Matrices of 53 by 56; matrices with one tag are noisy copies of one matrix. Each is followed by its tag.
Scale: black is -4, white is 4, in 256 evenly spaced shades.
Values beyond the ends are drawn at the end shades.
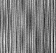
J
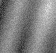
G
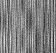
J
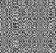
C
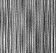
J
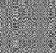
C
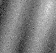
G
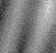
G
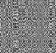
C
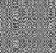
C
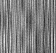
J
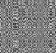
C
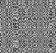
C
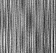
J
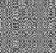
C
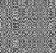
C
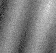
G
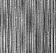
J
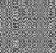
C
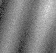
G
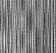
J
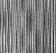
J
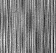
J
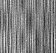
J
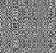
C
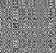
C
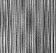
J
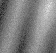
G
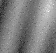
G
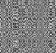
C
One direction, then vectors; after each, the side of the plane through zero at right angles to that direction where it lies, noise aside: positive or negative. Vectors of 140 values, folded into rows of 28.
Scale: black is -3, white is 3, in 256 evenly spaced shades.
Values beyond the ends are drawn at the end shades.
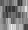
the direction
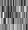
positive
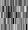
positive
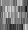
negative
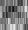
positive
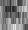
positive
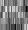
negative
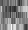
positive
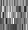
negative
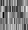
positive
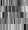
positive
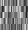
negative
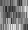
positive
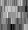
negative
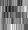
positive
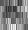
positive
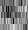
positive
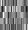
negative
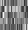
negative
